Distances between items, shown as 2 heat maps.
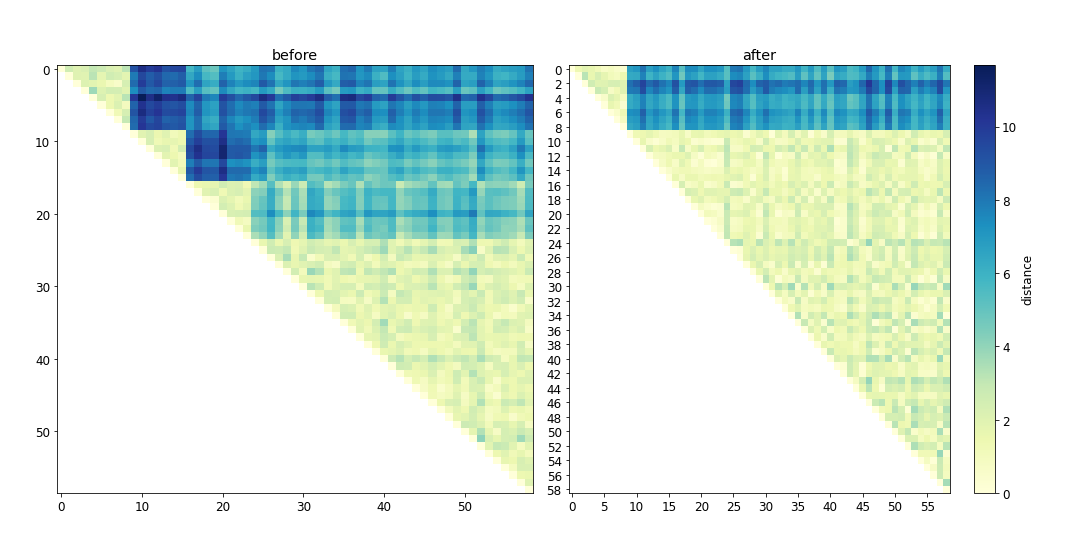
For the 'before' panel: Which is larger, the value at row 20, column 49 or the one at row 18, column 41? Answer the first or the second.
the first
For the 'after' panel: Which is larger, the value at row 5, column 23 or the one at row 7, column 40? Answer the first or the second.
the first
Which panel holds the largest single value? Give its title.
before
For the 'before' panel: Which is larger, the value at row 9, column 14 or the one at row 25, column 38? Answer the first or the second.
the second
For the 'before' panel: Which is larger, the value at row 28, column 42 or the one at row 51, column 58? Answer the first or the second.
the second
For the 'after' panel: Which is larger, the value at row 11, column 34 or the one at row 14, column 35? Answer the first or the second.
the first
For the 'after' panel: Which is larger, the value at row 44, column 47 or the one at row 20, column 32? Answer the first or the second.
the first
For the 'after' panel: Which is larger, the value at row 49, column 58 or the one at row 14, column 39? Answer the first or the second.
the first
